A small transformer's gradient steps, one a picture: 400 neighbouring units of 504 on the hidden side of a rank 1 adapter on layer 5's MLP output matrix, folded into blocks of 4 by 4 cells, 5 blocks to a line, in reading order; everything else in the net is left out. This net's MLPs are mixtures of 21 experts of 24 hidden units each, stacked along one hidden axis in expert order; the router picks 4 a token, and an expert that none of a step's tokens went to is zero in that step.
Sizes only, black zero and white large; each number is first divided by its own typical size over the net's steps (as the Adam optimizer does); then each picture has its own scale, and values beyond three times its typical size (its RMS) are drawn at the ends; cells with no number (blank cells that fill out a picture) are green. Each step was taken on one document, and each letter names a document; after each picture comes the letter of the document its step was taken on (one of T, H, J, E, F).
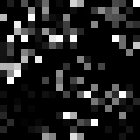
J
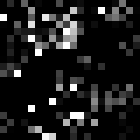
J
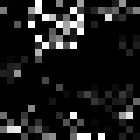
J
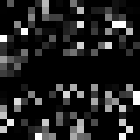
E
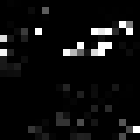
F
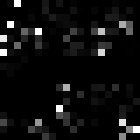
F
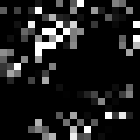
J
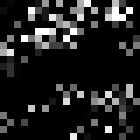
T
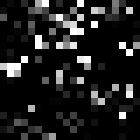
T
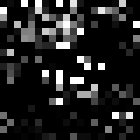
J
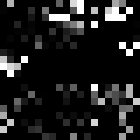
T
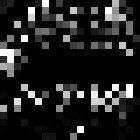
E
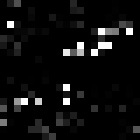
F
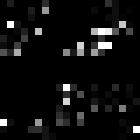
F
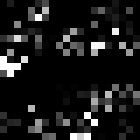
T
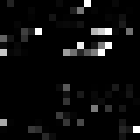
F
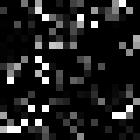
J
